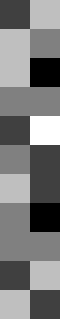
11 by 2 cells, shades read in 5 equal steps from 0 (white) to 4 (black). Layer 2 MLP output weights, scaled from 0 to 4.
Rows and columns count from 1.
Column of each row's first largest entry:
1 2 2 1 1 2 2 2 1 1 2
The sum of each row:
4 3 5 4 3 5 4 6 4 4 4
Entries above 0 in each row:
2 2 2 2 1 2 2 2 2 2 2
